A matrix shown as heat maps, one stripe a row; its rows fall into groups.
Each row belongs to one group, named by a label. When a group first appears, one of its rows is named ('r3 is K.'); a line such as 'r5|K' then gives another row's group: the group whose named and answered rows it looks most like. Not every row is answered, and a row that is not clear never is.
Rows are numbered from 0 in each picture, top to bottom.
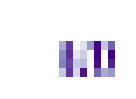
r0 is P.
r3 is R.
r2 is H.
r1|H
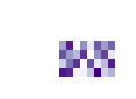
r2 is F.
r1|R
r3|P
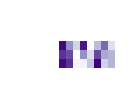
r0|R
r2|P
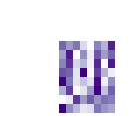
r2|H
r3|R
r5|P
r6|F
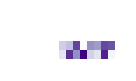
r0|F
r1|R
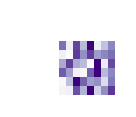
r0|F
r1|F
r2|H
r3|P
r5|F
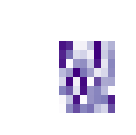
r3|F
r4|R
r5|R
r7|F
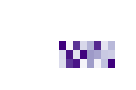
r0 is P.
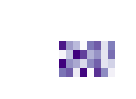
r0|P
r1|F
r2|P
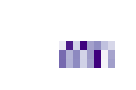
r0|R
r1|P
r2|P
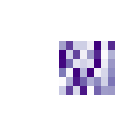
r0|H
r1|P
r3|F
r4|F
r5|R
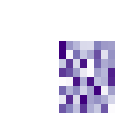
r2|R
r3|H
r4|F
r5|P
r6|R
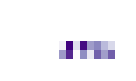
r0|R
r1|H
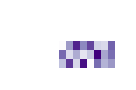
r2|R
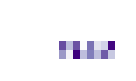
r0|F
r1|F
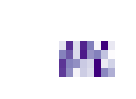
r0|R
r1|R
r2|P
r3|P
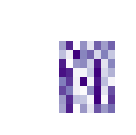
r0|H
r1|F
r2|P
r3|P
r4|R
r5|P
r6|H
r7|H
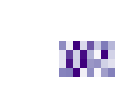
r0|F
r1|R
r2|R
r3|F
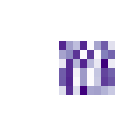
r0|R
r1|F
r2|R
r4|H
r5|R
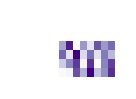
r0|H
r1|F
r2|F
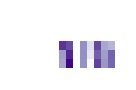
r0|H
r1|H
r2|H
